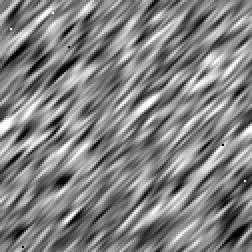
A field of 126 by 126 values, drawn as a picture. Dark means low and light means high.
Grain: diagonal, up to the right. Lone odd cells: 6, 3 higher and 3 lower than their neighbours. Histogram: bell-shaped. Odd rows or columns: none. Slope: none.
